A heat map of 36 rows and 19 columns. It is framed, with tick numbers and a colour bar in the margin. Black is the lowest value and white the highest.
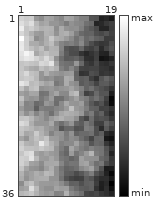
Values rise toward the left. There are no regular stripes. The field is mottled with small blotches. No lone cell stands out from its neighbours. The top left is the ninth with the highest average.
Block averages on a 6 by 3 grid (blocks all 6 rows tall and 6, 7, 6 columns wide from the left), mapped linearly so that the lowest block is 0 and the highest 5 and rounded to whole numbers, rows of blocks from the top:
531 | 520 | 431 | 431 | 532 | 420
